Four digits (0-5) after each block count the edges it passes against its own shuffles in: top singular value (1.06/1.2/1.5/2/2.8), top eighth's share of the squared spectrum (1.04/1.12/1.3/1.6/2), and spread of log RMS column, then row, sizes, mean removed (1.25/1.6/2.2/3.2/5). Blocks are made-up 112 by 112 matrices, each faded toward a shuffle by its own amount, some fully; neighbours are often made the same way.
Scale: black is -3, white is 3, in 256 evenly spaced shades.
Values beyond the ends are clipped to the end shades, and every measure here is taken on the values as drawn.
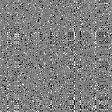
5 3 2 2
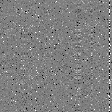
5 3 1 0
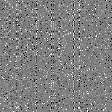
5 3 3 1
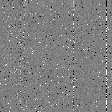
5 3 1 0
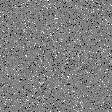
3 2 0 0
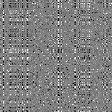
5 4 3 3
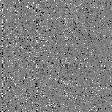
4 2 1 1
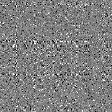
4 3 2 2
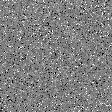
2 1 0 0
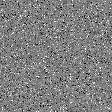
2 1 0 0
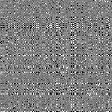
5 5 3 4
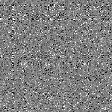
4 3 2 2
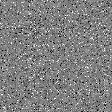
3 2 1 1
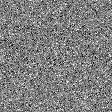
0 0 0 0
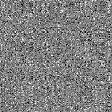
4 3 2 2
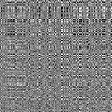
5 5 4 4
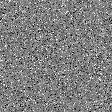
0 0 0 0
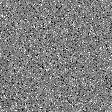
0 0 0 0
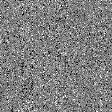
1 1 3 0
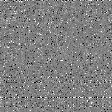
4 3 1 2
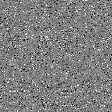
3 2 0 1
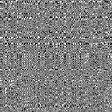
5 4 3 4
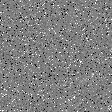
0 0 0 0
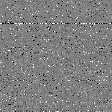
4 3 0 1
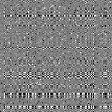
5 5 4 4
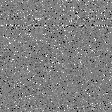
3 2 0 1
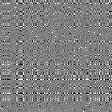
5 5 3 4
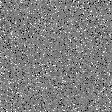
2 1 0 0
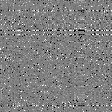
5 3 1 2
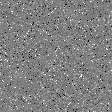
0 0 0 0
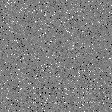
3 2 0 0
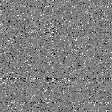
4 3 1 2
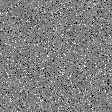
1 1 0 0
